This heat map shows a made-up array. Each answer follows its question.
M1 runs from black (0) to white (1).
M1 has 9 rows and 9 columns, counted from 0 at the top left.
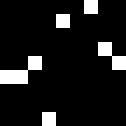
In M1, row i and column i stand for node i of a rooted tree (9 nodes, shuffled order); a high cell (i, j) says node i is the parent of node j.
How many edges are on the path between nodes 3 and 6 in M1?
6
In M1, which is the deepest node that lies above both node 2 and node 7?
4
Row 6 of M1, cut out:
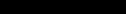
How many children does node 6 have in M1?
0
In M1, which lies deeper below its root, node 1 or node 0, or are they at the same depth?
the same depth
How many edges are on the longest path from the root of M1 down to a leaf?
5
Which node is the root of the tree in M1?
5
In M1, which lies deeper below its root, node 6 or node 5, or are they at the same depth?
node 6
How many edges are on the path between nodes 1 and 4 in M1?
1
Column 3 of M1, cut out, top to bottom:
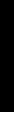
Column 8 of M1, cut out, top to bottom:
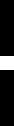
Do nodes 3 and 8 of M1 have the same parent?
no
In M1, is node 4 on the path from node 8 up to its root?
yes
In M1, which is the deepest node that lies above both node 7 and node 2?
4
